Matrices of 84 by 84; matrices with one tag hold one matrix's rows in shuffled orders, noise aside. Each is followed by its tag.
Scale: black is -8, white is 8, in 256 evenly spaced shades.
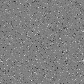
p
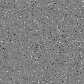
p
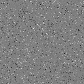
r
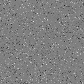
r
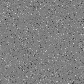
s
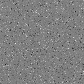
s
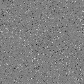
p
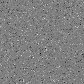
r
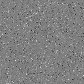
s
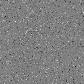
s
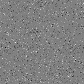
s
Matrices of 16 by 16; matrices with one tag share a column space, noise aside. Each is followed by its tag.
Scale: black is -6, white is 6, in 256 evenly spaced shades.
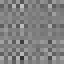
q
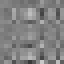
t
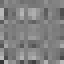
t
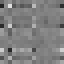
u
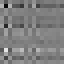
u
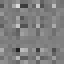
u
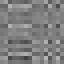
q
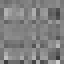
t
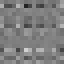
u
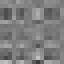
t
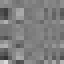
t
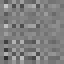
q
